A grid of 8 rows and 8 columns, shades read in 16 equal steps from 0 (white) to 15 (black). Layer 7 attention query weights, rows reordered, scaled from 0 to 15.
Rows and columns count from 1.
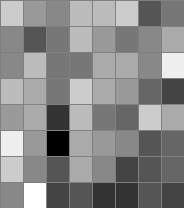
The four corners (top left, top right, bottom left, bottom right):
3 8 7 11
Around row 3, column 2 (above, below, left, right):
10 5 7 8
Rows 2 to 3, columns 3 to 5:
8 4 6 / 8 8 5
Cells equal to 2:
0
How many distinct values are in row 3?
5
